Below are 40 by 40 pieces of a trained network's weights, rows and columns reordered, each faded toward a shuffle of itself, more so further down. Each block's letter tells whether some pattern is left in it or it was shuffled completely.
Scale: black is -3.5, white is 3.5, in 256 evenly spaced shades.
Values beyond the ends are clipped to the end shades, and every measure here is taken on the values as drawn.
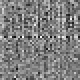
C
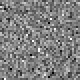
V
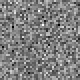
V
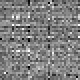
C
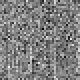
C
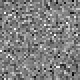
V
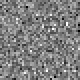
V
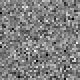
V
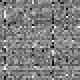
C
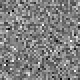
V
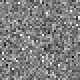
V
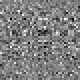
C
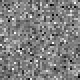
V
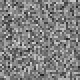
V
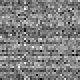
C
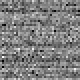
C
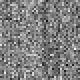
C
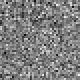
V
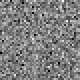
V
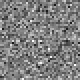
V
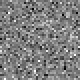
V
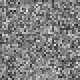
C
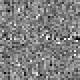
C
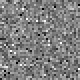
V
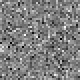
V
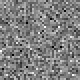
V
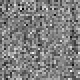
C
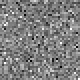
V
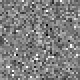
V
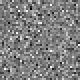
V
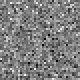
V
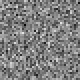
V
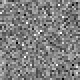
V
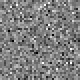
V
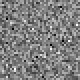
V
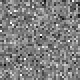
V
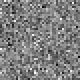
V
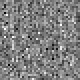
C
